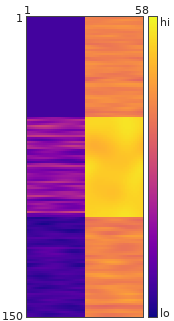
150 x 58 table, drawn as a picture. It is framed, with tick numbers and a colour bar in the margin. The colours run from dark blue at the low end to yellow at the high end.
It is made of 3 by 2 panels. Panel 1,1: very low, flat. Panel 1,2: high, streaked across, faint in contrast. Panel 2,1: low, streaked across. Panel 2,2: very high, smooth, faint in contrast. Panel 3,1: very low, streaked across, faint in contrast. Panel 3,2: high, streaked across, faint in contrast.
